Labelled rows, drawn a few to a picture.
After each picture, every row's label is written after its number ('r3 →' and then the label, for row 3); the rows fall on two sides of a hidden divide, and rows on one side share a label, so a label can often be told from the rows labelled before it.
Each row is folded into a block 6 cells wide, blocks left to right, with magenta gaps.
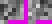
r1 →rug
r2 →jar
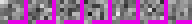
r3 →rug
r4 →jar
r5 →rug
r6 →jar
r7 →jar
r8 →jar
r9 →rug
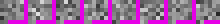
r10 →rug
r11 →jar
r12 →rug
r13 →jar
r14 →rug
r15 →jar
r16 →jar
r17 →jar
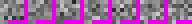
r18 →rug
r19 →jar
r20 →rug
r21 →jar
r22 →jar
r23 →jar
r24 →jar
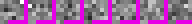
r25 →rug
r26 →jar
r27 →jar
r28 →rug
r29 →jar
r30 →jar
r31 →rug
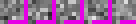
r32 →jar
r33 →rug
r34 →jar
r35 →rug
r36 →jar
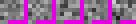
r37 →rug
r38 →jar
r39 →rug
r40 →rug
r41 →rug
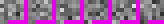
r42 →rug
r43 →rug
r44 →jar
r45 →jar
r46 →rug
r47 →rug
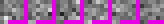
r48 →jar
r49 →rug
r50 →jar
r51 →jar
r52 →jar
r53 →rug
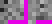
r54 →rug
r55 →jar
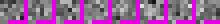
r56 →rug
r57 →jar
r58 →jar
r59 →jar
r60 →rug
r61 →rug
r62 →jar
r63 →jar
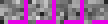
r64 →jar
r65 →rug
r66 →rug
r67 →jar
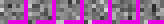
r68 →rug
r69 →rug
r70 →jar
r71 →jar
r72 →jar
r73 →jar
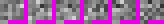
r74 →rug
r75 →jar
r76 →jar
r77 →jar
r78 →jar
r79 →jar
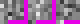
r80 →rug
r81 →jar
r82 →jar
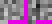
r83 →rug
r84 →jar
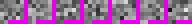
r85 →rug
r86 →jar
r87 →rug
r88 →jar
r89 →jar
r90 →jar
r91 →rug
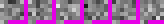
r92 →rug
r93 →rug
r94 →rug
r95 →rug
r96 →jar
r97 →rug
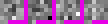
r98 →jar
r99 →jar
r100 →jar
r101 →rug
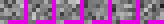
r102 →rug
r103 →rug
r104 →jar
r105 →jar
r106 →rug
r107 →jar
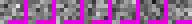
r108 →rug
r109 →jar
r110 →rug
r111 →rug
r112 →rug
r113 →rug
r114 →rug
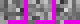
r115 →rug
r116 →jar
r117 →rug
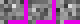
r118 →rug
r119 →jar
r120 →rug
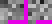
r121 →jar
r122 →rug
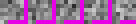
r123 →jar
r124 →rug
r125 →jar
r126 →jar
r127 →jar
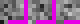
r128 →jar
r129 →jar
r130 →jar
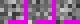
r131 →jar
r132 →jar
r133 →jar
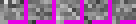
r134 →jar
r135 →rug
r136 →jar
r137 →rug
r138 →rug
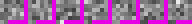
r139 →rug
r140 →jar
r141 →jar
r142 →rug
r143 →rug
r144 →rug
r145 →jar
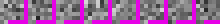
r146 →jar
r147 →jar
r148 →rug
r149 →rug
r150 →jar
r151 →rug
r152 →jar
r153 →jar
